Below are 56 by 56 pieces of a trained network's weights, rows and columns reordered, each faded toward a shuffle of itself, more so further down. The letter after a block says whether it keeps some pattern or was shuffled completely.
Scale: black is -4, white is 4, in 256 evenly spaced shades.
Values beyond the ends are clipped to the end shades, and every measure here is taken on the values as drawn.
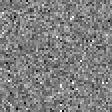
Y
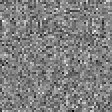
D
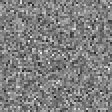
Y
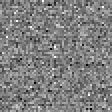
D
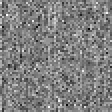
D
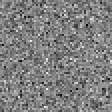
D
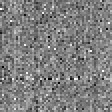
D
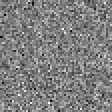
Y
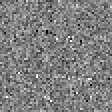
Y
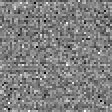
D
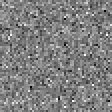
Y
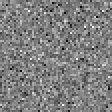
Y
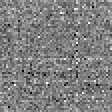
D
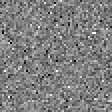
Y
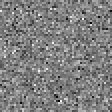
Y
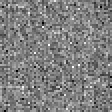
D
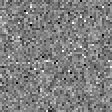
Y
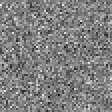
D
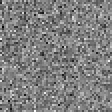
D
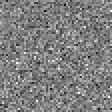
Y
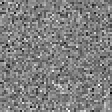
D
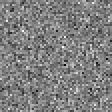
Y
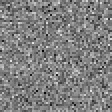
Y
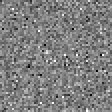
Y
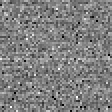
D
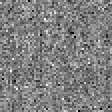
D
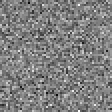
Y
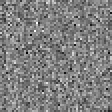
D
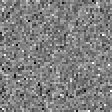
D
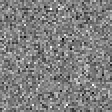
Y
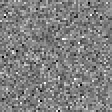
Y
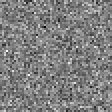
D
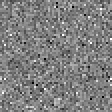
Y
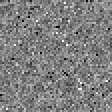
Y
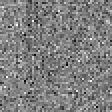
D
